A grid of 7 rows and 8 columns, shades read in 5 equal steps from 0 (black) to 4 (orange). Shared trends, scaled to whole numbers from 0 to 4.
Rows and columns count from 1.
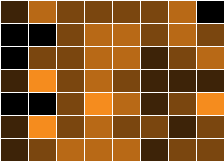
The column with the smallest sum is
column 1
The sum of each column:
4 15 15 21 18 10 14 14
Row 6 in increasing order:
1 1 2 2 2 2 3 4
